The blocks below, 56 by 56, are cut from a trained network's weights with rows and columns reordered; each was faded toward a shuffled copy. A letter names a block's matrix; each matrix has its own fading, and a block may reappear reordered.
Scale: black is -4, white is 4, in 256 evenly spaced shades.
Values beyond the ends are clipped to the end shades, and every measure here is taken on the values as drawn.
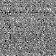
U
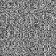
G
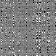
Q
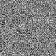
G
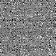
U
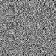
G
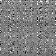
Q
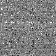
U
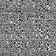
Q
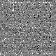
U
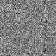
G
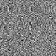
G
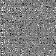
U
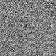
G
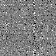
U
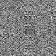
G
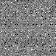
U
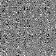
U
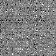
U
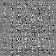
Q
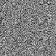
G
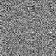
G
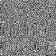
G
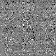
U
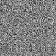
G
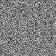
G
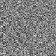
G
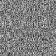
G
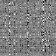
Q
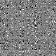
U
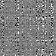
Q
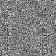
G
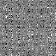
Q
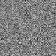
G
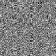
G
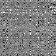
Q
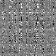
Q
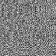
G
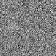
G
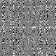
Q
